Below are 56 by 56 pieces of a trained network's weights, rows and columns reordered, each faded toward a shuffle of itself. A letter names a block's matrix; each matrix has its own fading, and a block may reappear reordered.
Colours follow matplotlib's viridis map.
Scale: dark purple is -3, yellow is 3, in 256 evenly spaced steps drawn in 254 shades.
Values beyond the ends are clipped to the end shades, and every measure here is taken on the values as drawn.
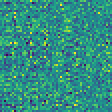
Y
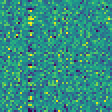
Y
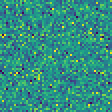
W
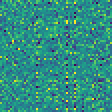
Y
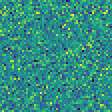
W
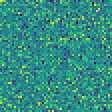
W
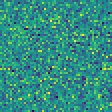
W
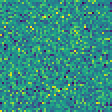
W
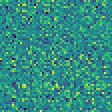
Y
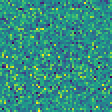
W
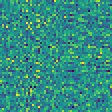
Y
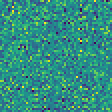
Y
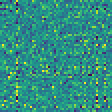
Y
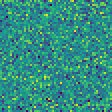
W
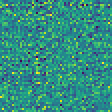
Y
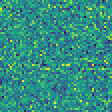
W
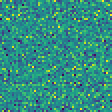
W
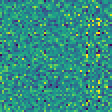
Y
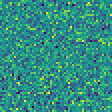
W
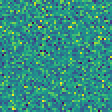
W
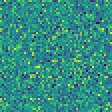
W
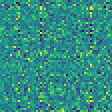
Y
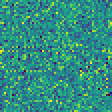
W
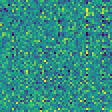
Y
